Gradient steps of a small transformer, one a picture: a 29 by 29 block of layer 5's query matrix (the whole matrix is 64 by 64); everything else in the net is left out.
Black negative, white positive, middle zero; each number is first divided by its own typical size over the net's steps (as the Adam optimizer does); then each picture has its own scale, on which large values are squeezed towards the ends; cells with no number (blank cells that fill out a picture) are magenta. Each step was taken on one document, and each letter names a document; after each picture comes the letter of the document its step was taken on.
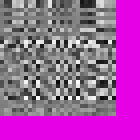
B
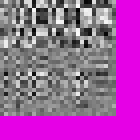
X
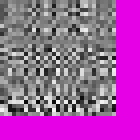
B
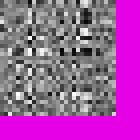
X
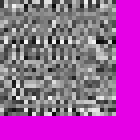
B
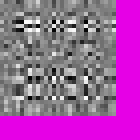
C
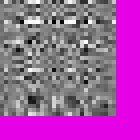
C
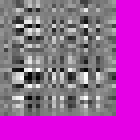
C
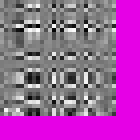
C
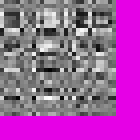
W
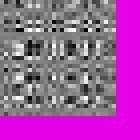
C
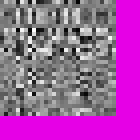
X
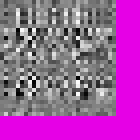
X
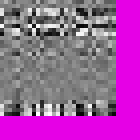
W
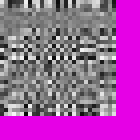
B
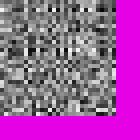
B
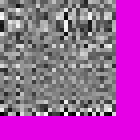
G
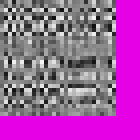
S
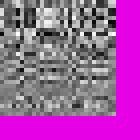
W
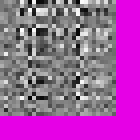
X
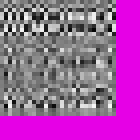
S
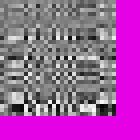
B
